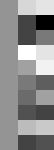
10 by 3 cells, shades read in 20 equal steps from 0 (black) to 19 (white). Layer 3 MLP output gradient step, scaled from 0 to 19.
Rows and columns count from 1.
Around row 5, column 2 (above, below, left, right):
19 9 11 18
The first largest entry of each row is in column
3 1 1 2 3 1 3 1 3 1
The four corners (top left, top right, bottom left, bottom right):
11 17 11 6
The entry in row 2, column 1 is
11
